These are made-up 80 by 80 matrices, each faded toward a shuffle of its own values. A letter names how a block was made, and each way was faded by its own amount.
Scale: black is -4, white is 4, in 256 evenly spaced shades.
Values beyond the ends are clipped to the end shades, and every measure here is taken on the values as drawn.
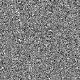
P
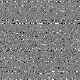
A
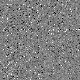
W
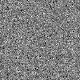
P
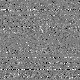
A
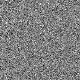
P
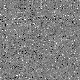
W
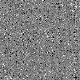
W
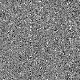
P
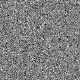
P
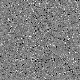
W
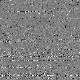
A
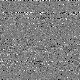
A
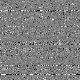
A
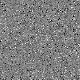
W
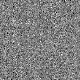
P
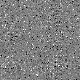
W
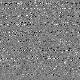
A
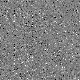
W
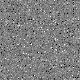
W
